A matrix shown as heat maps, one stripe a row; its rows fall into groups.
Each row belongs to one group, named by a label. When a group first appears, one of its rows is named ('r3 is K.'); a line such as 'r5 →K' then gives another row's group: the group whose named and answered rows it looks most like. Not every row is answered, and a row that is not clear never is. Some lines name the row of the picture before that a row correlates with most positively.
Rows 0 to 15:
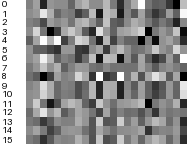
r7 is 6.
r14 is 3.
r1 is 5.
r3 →3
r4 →6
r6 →5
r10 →5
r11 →3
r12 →6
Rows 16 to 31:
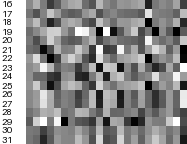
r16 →3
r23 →5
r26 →5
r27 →5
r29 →6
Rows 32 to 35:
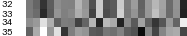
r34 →5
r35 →6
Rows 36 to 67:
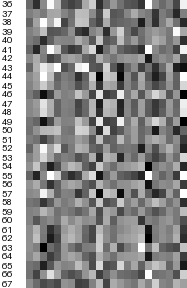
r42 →3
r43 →6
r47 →5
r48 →5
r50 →6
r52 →6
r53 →5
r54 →3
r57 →5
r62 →3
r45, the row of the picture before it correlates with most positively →34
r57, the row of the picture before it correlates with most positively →34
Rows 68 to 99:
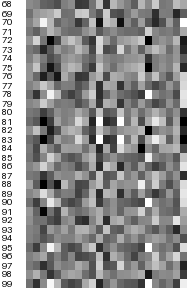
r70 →5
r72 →3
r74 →3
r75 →3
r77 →5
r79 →5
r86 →5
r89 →5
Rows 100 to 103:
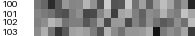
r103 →3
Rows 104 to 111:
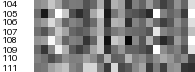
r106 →5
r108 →5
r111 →6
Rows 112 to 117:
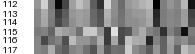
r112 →3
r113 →3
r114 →3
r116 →6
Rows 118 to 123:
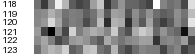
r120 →5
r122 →3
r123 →6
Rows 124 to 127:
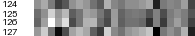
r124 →3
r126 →6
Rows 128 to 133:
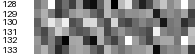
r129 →3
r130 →6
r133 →3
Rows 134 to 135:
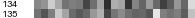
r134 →5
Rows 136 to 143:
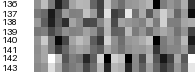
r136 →3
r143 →5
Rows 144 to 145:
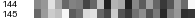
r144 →5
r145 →6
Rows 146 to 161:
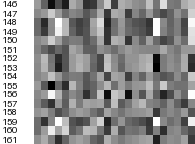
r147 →5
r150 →5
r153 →3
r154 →5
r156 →5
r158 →3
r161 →3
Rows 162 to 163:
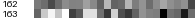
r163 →6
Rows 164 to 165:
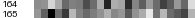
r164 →5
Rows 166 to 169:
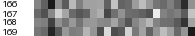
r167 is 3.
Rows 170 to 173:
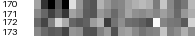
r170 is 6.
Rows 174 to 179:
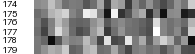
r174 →5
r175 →6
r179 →6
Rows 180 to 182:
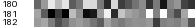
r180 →6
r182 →3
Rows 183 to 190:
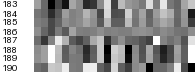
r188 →5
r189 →5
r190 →6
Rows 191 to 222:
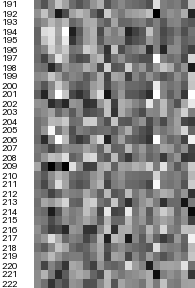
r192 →3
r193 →6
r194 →6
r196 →6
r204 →6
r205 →6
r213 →6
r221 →3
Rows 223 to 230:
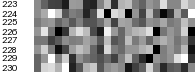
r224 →5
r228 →3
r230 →6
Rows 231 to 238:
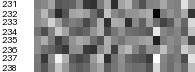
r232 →3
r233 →5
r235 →3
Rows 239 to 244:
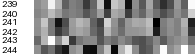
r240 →5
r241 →3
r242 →3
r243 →6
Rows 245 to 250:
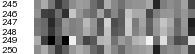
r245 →3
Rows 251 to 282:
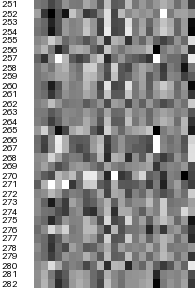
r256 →3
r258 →6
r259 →6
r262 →5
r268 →5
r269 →3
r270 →6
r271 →6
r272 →5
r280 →5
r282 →3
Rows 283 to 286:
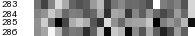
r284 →5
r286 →5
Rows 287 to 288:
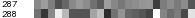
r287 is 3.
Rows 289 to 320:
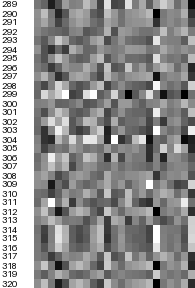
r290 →3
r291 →3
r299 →6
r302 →6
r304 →6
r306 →6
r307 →6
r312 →3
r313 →5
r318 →3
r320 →3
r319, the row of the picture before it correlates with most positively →288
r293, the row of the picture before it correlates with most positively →288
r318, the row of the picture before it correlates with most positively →287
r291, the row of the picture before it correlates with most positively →287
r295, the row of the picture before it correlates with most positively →288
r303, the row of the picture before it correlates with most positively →288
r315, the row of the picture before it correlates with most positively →288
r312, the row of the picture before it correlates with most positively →287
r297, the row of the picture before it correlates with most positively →287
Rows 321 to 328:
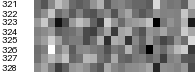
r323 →3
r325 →5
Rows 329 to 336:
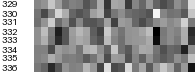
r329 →5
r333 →3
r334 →6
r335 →5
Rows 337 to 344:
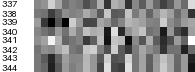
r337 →5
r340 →6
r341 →5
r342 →6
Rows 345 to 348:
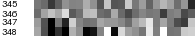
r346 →6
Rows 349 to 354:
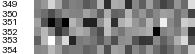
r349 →5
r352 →3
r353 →6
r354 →5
